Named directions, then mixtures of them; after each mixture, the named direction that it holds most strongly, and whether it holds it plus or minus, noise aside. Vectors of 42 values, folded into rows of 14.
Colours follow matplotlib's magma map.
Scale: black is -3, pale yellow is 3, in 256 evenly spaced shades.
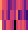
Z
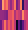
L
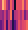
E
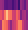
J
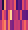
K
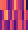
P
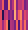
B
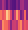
J, plus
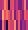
B, minus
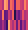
B, minus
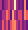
E, minus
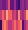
J, plus
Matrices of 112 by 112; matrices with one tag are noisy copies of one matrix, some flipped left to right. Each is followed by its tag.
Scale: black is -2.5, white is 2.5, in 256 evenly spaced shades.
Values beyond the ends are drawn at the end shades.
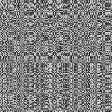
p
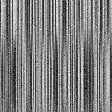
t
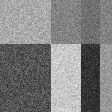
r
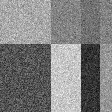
r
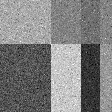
r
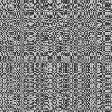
p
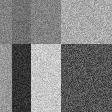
r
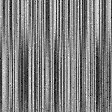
t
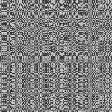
p
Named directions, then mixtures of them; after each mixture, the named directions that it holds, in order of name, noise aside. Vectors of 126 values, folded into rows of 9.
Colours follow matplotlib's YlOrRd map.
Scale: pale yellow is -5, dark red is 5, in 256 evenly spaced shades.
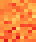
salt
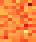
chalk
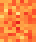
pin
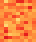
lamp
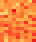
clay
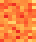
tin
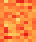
lamp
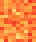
clay, pin, tin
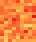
chalk, salt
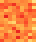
tin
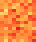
clay, pin, salt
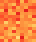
clay, pin, salt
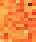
chalk, pin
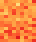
clay, salt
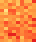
clay, pin, salt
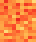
clay, lamp, tin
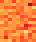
chalk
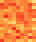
tin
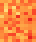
pin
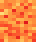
clay, tin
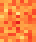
pin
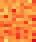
clay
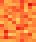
chalk, lamp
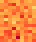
clay, salt, tin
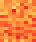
clay
